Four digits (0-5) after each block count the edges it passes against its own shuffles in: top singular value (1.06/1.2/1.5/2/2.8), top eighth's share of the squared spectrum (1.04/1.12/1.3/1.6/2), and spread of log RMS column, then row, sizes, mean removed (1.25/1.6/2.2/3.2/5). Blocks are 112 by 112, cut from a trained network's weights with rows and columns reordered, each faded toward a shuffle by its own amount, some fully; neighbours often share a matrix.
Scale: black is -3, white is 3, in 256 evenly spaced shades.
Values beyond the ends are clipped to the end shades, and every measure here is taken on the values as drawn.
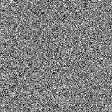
3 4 2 2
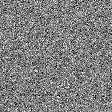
1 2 0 0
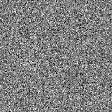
2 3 1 1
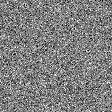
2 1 0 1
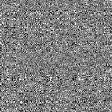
3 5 3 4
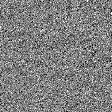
2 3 2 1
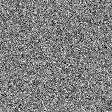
0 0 0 0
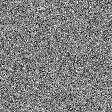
1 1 0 0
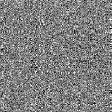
3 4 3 2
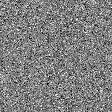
0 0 0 0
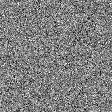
0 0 0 0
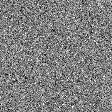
1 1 0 0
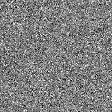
3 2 0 1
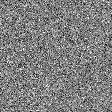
0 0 0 0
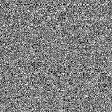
3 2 0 2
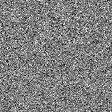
2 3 1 1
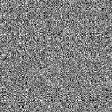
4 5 3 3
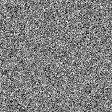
2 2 1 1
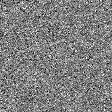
2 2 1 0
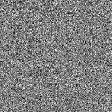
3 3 1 2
